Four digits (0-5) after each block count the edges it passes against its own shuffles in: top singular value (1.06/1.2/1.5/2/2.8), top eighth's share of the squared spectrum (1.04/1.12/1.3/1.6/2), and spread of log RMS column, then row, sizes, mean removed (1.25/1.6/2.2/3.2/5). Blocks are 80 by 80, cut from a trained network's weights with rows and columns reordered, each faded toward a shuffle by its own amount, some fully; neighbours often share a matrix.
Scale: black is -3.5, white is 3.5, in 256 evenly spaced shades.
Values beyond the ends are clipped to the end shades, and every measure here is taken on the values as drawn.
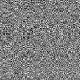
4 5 2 3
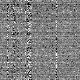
3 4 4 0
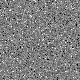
0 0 0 0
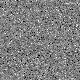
0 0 0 0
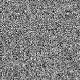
3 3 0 1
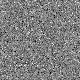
0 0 0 0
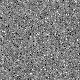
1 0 0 0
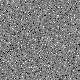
0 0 0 0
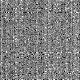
3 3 0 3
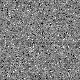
1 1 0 0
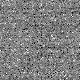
2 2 1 0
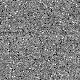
0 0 0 0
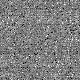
2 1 1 0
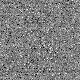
1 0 0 0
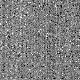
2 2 0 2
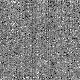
2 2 0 2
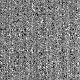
3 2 0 2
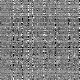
4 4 4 0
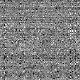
3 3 3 1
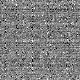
3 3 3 0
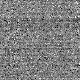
2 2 1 0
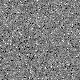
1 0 0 0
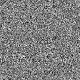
3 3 0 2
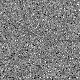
1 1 0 0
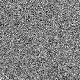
2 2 0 0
